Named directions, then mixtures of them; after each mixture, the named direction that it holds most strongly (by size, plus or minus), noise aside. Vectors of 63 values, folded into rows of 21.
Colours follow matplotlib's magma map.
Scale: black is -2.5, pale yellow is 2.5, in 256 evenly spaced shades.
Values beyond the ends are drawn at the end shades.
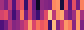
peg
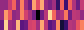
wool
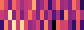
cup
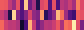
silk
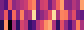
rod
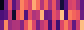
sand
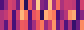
silk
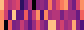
sand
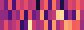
silk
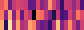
rod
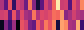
rod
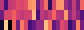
rod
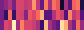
sand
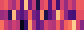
silk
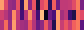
silk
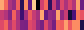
silk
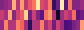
silk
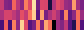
cup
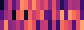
sand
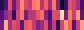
sand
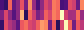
peg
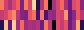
cup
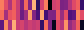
cup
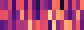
peg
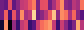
rod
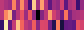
wool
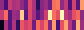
peg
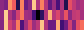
wool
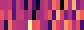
peg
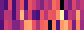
peg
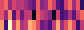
rod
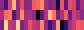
wool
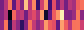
silk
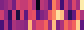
peg
